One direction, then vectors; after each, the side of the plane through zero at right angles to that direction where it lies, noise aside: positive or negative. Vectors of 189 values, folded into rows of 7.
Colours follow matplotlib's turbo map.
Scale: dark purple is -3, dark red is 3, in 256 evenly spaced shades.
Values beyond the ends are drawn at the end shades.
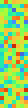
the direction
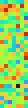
negative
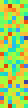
negative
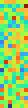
positive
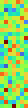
positive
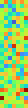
positive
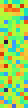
negative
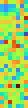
positive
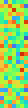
negative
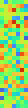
negative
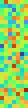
positive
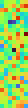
positive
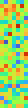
negative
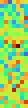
positive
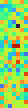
positive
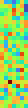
negative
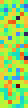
negative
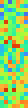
positive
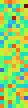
positive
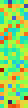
negative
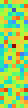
positive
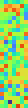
negative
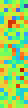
negative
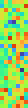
positive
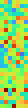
positive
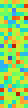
positive
